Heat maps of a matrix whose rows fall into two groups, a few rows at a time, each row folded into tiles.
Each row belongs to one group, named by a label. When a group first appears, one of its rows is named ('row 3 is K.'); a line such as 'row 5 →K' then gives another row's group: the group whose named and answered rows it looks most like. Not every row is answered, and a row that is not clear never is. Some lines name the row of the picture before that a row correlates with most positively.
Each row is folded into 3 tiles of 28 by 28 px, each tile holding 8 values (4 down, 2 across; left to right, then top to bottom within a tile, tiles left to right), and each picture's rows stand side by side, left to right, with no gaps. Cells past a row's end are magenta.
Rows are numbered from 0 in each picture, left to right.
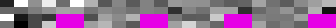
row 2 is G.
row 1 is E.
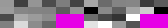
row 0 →E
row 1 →G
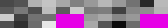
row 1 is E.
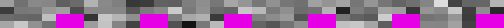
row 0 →G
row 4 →G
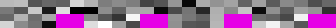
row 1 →G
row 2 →E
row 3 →G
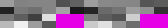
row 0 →G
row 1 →G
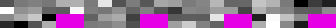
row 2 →G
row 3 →E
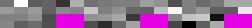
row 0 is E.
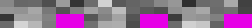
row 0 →E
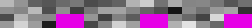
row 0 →E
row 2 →G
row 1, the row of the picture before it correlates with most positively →2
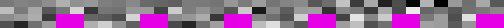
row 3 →G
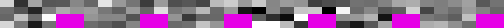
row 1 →E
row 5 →G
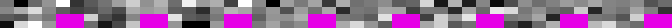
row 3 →E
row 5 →E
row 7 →G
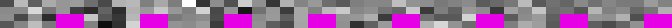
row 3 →E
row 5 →G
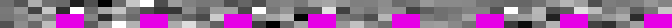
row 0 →E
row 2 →G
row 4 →G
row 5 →G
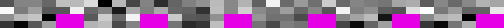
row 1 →E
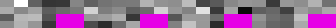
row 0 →E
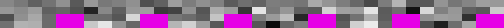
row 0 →E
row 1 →G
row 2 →G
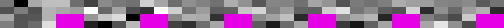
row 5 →G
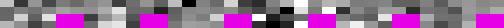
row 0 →E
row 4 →G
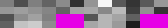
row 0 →E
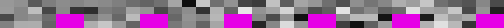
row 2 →E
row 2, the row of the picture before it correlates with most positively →0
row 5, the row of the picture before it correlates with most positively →1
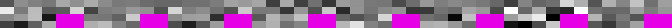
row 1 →G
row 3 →E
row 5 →G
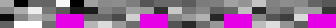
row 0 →E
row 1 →G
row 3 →G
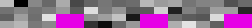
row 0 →E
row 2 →G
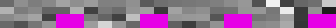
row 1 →G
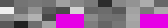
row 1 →E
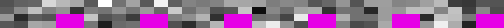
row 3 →G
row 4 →E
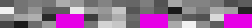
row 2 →G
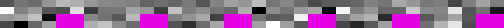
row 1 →G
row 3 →G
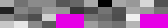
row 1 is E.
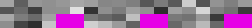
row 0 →E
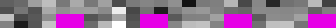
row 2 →E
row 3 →E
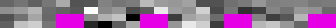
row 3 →G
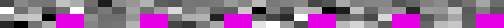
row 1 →E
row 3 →G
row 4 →G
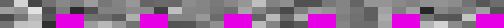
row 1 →G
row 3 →E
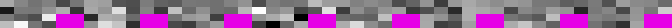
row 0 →G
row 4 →G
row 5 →E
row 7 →E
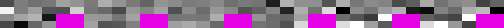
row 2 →G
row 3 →E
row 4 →G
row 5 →G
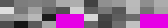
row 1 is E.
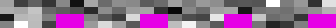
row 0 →E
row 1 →G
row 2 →G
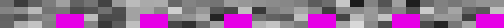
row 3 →G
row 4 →E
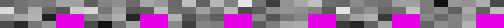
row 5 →E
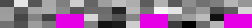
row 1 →E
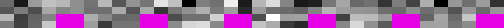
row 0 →E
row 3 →E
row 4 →E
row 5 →E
